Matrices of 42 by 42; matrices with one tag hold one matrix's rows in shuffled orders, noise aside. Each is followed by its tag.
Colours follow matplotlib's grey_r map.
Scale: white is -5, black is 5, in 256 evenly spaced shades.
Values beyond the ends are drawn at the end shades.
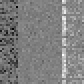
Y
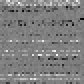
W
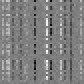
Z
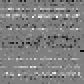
W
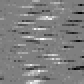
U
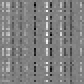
Z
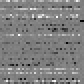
W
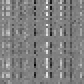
Z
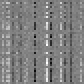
Z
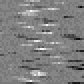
U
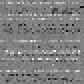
W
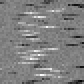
U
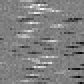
U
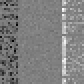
Y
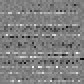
W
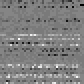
W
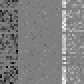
Y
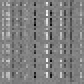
Z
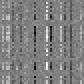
Z
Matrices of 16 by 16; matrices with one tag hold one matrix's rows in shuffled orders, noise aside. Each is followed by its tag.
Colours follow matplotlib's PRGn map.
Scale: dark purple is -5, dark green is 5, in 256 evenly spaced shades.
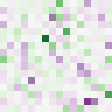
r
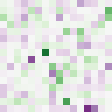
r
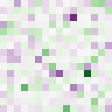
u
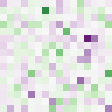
r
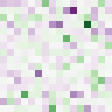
u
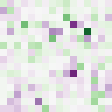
u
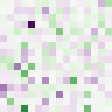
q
